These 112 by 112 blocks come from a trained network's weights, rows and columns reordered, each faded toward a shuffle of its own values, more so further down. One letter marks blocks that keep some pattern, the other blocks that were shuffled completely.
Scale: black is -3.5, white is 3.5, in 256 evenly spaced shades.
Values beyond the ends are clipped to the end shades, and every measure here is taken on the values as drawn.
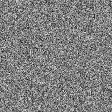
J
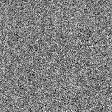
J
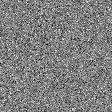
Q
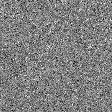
Q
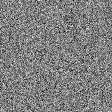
J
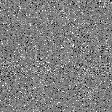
J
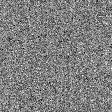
J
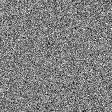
Q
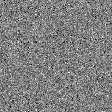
J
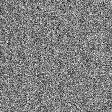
J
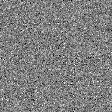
J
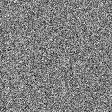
J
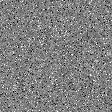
Q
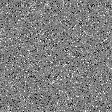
J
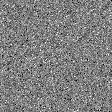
Q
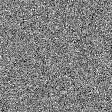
Q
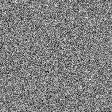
Q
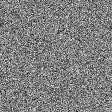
Q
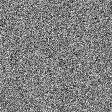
J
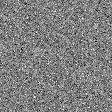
Q
